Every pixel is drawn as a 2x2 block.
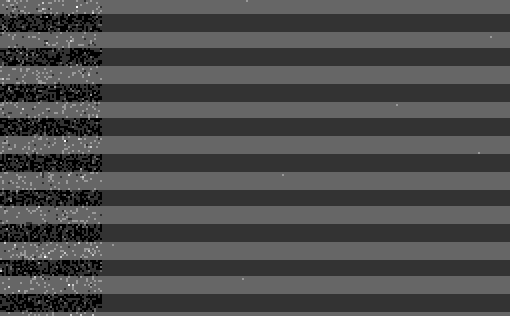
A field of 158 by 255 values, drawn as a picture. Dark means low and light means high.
Stripes running across repeat 9 times from top to bottom. A vertical seam about 20% of the way across splits the table, and the right part is calmer. On average the colour sits 30% of the way up the scale. There is no overall slope.
